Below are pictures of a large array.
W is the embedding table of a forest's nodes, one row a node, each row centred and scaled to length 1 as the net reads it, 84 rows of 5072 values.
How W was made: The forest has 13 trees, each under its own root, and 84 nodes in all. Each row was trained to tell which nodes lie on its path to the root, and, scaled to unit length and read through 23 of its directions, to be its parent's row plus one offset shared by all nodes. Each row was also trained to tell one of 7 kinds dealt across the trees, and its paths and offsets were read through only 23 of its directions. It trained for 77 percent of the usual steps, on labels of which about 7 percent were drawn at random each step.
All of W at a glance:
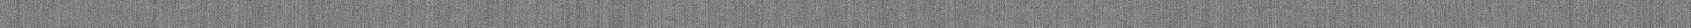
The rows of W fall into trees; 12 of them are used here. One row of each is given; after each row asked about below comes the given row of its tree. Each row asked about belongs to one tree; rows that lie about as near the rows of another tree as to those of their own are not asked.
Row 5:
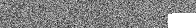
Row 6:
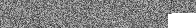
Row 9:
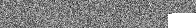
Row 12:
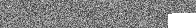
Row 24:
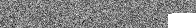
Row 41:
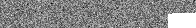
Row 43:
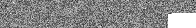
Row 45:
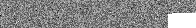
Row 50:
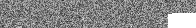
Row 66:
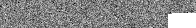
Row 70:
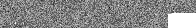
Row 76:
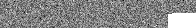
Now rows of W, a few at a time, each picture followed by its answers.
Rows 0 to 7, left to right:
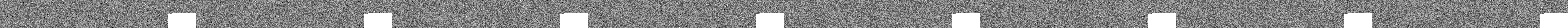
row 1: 45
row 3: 6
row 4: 9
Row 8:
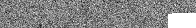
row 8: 5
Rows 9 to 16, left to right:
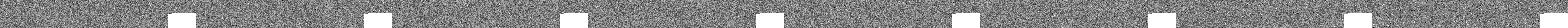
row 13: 76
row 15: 70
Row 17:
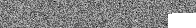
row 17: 43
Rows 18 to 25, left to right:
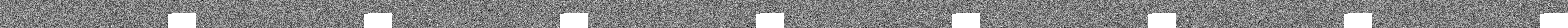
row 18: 66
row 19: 43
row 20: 9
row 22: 24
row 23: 24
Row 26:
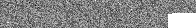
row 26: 76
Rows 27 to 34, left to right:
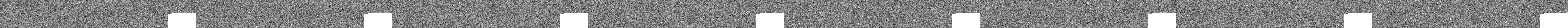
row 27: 12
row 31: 5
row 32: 70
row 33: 41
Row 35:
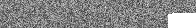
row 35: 5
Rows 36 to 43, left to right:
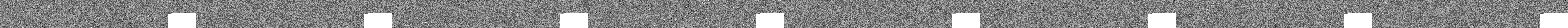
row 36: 66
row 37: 9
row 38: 70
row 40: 70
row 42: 24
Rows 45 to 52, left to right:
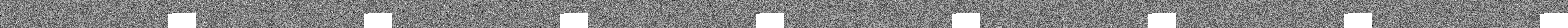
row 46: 76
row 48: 6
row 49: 76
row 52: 9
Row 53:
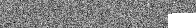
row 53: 45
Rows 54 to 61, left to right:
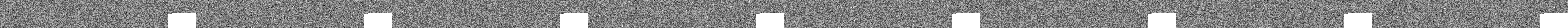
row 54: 45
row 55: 45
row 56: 9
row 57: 43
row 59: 6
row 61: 41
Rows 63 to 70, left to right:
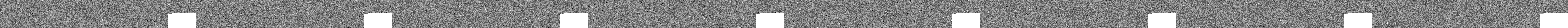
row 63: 76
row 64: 45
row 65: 6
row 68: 12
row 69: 6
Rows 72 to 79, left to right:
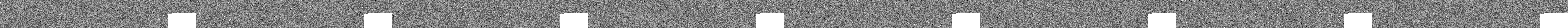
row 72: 70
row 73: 45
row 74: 41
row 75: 76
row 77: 6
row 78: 76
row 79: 45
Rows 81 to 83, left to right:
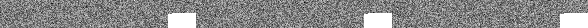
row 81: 41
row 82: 50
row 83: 50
